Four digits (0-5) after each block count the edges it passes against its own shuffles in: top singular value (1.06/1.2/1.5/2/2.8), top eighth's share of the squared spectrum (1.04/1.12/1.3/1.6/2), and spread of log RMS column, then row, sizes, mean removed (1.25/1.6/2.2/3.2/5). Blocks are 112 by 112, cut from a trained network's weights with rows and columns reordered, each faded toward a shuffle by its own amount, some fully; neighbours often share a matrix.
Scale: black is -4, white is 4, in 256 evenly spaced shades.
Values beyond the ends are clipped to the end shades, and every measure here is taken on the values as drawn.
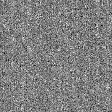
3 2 0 1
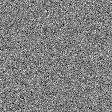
0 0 0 0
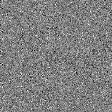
3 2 2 1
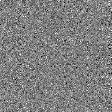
3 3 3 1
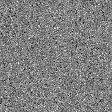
2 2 1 0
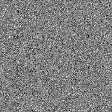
3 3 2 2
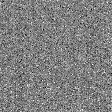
2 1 0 0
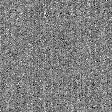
3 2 0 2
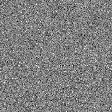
2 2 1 1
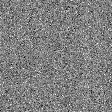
1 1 0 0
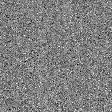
1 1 0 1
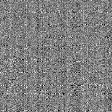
3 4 1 3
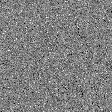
0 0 0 0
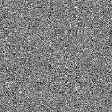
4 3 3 1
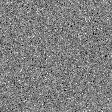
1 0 0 0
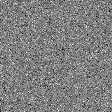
0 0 0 0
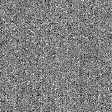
2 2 0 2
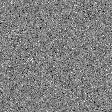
0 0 0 0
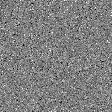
2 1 1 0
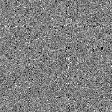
3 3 2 1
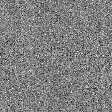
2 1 0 1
